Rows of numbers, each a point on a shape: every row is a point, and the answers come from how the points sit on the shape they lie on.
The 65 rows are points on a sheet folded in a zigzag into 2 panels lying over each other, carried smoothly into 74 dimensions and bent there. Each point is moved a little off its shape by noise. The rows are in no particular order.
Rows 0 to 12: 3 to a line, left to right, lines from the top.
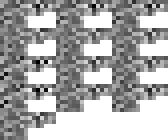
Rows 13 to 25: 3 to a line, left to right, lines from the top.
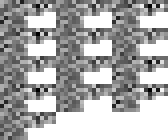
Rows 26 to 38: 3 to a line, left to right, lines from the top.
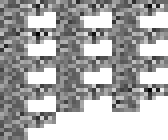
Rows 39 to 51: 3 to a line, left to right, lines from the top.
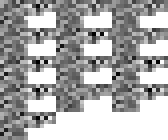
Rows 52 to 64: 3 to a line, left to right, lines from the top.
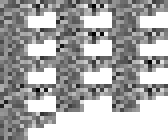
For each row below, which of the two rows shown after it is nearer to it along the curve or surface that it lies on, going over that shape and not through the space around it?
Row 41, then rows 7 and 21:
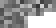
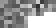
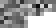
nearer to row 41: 21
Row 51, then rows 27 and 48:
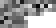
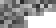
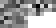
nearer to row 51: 27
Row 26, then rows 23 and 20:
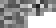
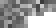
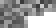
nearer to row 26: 23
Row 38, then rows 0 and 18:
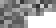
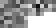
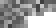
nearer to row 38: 0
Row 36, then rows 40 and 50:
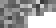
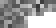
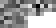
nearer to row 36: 40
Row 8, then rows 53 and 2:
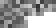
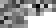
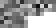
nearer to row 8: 53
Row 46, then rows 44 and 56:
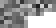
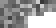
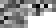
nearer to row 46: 56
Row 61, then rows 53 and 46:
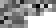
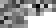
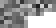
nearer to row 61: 46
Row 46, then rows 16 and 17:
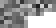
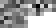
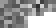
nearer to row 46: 16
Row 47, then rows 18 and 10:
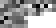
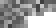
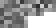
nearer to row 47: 10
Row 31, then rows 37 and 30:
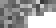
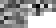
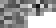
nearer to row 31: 30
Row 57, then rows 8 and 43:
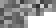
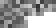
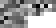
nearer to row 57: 43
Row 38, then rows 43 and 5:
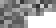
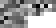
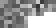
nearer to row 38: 43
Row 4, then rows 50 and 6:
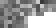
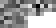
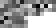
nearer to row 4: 50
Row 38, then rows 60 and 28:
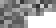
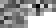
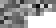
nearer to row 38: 28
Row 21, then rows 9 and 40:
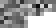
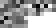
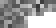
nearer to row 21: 9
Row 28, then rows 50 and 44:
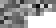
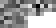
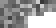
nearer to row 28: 50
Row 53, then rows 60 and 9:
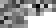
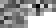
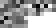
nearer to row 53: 9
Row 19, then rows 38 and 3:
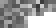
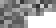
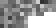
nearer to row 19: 3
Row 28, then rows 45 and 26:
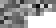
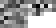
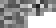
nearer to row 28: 45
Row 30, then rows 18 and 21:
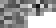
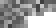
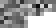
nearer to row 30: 18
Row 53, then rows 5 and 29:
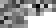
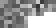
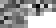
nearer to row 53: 29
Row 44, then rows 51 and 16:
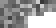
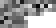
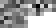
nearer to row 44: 16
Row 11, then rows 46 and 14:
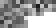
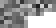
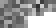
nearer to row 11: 14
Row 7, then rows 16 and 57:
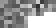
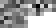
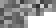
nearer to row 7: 16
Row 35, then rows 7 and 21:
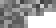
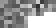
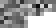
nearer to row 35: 21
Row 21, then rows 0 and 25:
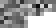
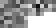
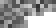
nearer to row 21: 0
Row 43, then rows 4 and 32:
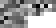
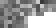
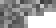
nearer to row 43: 32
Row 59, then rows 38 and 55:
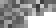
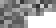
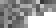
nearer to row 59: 55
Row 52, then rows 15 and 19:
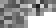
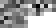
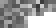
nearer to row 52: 19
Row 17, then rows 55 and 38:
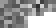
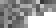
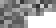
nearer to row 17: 55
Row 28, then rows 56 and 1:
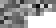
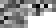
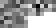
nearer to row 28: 56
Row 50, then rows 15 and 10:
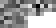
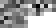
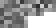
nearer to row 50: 15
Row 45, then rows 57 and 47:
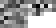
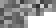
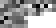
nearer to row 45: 47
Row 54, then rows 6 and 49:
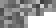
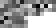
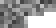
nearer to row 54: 49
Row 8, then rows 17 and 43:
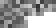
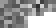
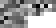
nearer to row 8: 17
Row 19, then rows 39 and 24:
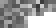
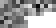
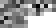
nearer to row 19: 39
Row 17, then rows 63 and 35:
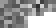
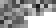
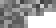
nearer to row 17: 63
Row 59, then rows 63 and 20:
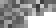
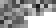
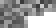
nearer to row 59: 63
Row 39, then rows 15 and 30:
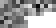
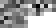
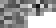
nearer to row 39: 15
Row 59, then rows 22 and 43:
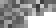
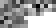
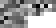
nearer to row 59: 22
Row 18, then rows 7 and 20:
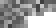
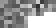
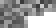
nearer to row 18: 7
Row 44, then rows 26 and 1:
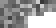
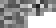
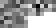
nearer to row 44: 26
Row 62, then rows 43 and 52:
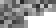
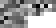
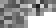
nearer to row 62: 43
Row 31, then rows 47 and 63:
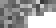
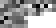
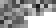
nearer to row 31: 63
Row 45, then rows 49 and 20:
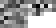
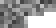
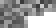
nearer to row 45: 20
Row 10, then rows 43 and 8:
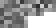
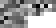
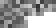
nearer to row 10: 43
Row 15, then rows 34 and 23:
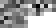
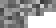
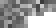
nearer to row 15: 23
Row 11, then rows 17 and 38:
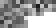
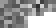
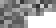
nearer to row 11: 17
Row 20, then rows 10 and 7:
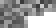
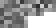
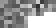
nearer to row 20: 10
